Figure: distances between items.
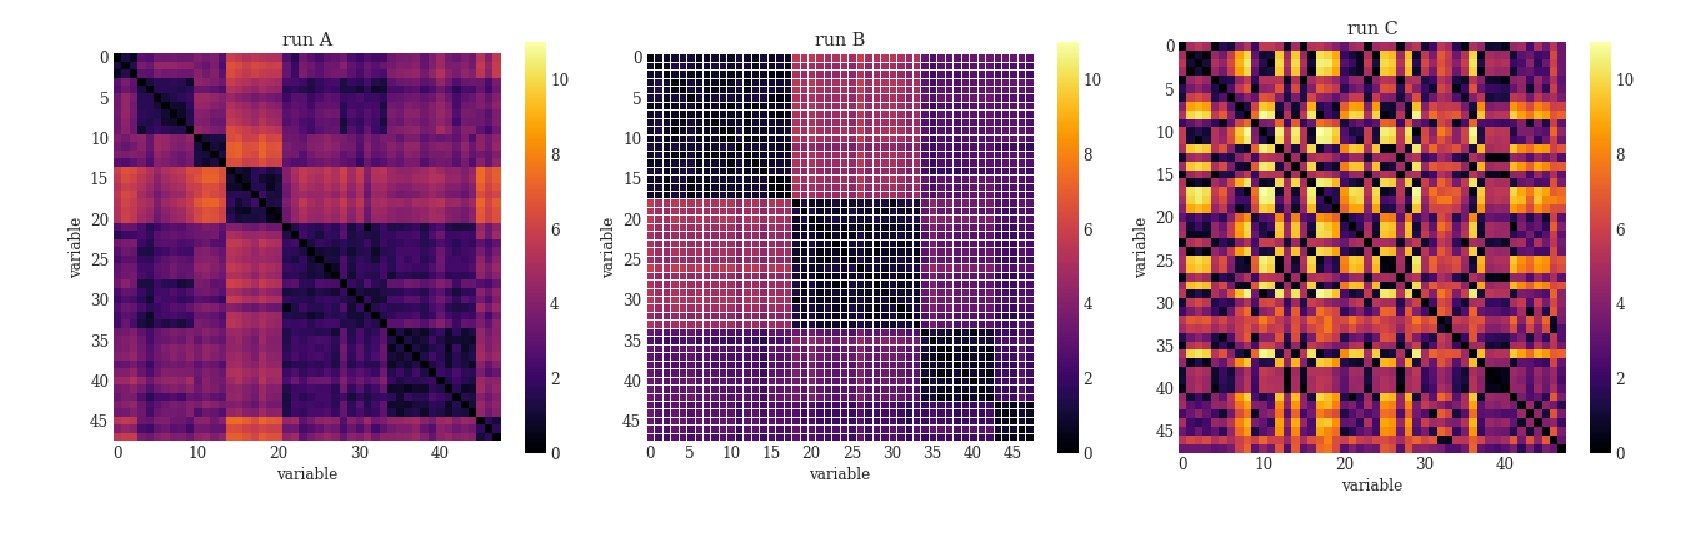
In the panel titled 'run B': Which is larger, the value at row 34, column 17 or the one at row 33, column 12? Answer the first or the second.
the second
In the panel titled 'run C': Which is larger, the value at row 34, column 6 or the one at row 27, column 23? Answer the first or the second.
the first
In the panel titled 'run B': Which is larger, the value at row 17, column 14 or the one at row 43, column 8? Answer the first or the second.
the second
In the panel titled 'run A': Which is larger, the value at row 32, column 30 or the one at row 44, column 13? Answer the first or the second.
the second
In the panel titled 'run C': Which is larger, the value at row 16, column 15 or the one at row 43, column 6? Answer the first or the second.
the first
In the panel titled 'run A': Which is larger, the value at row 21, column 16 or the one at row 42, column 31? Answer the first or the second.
the first
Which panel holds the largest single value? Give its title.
run C
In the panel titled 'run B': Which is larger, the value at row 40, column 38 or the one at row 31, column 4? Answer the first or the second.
the second
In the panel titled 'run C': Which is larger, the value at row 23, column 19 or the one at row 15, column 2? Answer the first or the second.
the second
